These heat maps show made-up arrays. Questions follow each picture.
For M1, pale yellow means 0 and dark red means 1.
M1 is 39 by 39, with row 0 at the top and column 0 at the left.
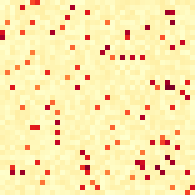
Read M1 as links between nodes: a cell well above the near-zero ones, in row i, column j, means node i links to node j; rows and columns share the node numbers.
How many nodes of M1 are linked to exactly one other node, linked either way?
9
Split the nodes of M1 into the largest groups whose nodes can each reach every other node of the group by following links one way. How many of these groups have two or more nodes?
2
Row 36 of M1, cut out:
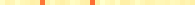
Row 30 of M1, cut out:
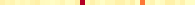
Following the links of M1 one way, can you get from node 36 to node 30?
no
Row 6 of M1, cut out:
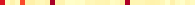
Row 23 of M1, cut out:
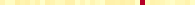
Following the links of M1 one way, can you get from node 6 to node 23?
yes
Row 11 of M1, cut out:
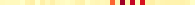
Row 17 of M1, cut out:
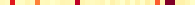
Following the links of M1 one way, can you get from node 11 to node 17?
yes
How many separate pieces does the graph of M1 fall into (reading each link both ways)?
2
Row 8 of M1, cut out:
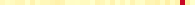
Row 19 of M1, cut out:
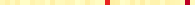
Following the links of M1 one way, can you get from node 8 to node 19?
no
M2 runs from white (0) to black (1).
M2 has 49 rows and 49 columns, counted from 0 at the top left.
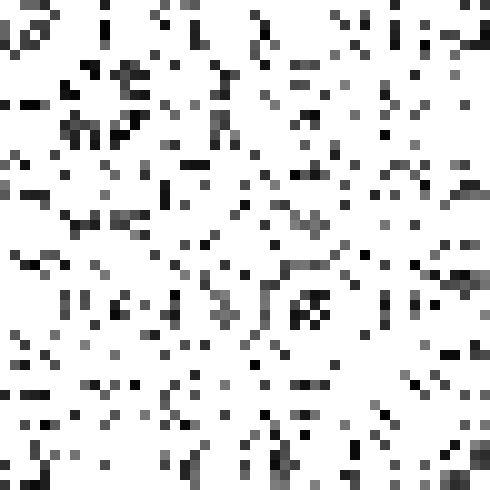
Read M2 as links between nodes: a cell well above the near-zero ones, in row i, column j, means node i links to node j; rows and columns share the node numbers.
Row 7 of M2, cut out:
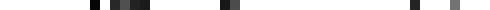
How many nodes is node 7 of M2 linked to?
9
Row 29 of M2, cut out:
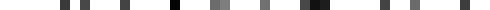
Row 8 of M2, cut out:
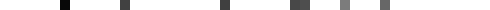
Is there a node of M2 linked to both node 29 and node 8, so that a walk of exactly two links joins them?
yes
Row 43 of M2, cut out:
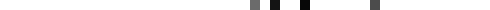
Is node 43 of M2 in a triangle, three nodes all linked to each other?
no
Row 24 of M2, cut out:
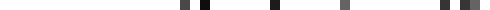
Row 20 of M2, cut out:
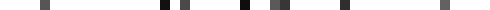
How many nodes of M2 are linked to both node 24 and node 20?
4
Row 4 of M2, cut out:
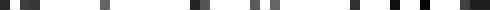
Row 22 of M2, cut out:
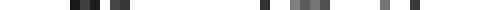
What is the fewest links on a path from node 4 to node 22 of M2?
3
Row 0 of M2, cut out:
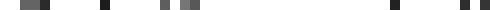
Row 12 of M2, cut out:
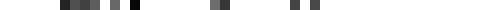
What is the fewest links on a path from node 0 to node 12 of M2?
3
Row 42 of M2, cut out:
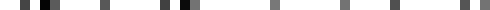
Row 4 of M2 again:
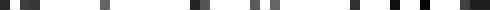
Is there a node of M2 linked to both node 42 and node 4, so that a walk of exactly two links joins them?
yes
